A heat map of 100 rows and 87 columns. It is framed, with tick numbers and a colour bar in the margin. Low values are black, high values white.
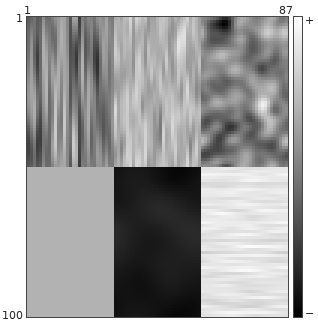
The table splits into 2 rows of 3 panels. Panel 1,1: middling, streaked downward, strong in contrast. Panel 1,2: high, streaked downward. Panel 1,3: middling, blotchy, strong in contrast. Panel 2,1: high, flat. Panel 2,2: very low, smooth, faint in contrast. Panel 2,3: very high, streaked across, faint in contrast.
